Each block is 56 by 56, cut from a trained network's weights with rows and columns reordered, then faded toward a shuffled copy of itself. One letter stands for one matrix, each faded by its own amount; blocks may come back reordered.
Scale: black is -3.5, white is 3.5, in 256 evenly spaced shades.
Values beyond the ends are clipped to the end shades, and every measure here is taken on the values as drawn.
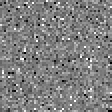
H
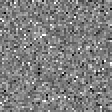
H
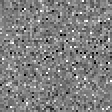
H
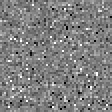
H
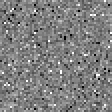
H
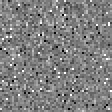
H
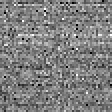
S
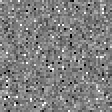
H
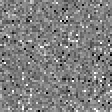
H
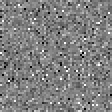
H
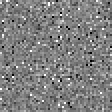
H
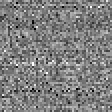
S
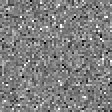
H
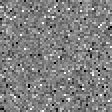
H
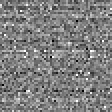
S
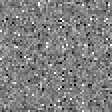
H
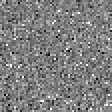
H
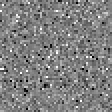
H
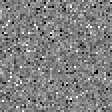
H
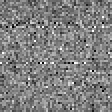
S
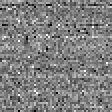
S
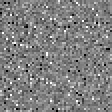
H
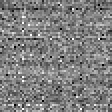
S
